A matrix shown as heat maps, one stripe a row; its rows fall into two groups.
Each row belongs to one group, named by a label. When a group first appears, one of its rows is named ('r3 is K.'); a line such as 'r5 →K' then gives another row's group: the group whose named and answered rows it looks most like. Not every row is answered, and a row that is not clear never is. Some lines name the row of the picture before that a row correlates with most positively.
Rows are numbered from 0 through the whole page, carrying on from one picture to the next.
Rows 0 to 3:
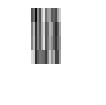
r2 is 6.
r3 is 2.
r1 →6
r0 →6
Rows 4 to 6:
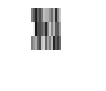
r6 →6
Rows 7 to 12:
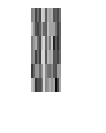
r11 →6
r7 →6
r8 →2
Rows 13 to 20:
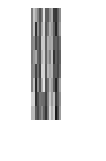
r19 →2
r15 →6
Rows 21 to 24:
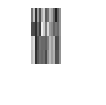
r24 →2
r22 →6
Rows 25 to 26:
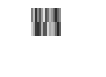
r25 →6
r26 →2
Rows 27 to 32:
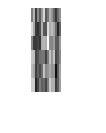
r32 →2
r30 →2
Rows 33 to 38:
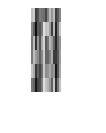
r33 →2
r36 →6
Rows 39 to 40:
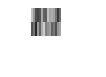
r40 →6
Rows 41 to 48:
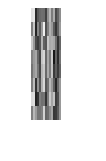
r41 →2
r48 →6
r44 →6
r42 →6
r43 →2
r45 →6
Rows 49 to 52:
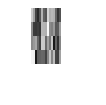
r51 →6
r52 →2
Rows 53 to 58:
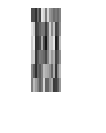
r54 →2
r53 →6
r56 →2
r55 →2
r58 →6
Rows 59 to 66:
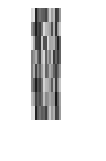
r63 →6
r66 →2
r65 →2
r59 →2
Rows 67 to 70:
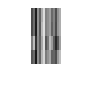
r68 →6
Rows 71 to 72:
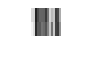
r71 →2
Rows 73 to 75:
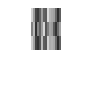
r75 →2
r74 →6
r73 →2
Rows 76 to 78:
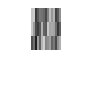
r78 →6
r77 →2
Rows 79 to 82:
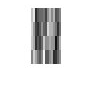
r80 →2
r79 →2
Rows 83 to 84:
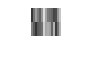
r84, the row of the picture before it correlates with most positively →81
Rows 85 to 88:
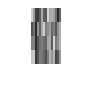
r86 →6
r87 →2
